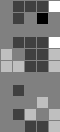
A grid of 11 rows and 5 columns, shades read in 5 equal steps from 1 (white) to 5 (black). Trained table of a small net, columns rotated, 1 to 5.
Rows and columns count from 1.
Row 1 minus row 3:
0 1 1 1 -2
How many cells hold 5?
1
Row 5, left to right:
2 3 4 4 2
